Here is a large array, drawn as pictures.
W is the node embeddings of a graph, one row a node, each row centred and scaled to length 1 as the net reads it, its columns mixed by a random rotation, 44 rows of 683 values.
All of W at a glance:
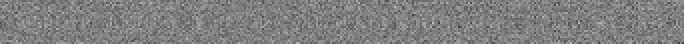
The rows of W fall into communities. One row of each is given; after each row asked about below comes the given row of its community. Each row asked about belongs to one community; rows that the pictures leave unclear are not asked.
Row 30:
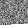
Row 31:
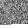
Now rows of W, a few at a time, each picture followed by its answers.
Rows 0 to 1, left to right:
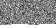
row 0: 31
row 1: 30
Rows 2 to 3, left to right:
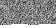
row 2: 31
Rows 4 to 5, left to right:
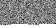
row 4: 30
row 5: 30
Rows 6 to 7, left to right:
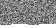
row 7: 31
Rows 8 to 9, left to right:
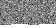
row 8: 31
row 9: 31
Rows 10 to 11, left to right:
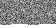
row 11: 31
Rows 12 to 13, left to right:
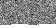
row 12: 30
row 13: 31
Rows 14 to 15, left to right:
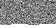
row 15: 31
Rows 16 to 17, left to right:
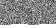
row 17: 31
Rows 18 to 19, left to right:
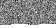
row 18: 30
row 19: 31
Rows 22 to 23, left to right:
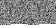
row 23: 31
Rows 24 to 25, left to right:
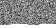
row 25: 30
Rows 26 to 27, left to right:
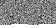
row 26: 30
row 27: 30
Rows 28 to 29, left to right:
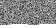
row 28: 31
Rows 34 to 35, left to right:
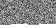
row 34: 30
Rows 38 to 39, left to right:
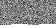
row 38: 31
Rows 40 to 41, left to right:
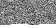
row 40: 30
